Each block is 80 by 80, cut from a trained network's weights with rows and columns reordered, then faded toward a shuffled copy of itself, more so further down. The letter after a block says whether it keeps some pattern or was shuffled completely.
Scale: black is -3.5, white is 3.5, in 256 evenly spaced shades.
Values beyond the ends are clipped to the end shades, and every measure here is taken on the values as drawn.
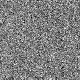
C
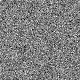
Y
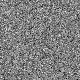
Y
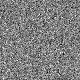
Y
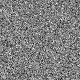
Y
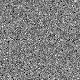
C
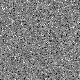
Y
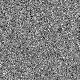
Y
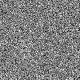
C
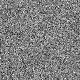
Y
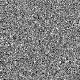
C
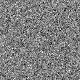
C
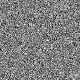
C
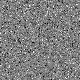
Y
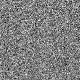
C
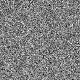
C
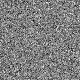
Y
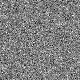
Y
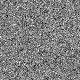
Y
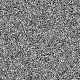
Y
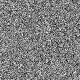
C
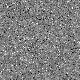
Y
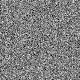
C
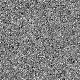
Y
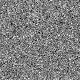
Y
